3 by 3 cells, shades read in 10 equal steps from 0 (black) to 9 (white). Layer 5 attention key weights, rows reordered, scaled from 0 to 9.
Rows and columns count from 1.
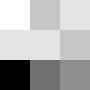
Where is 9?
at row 1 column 1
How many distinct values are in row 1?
3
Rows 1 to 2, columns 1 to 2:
9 7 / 8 8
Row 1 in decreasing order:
9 8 7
